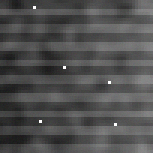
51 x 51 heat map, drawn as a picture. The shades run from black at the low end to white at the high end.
On average the colour sits 30% of the way up the scale. Stripes running across repeat 9 times from top to bottom. The field climbs toward the right. There are five isolated cells, each far higher than the cells round it.
